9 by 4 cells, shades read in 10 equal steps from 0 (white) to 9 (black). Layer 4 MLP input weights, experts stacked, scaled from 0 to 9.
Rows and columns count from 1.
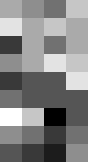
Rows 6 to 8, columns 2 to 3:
6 6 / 2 9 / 5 7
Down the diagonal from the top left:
3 3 5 2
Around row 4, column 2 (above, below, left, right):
3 6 4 1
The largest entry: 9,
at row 7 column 3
